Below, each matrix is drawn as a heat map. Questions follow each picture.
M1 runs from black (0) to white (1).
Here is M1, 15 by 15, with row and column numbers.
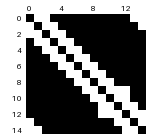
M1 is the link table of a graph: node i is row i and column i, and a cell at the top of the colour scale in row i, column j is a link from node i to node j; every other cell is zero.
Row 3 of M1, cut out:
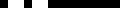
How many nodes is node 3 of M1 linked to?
4
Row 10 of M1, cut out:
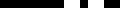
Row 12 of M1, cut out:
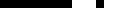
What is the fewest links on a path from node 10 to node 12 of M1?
1
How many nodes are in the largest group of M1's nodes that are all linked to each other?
4
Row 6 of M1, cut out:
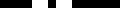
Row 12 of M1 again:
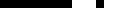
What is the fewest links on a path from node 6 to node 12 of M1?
3
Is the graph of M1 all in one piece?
yes
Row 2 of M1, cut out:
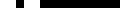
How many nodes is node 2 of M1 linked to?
4
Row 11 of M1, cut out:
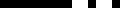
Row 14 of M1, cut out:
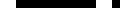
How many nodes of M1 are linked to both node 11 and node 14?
2
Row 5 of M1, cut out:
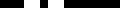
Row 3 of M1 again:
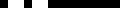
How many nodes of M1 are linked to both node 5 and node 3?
1
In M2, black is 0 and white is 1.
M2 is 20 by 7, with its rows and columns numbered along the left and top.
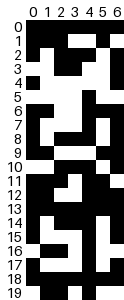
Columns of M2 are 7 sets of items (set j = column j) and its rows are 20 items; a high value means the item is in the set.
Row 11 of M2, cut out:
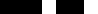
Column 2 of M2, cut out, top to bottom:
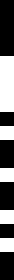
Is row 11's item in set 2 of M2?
no
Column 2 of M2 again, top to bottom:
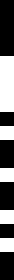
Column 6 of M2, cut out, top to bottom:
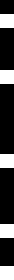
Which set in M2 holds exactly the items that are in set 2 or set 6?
3
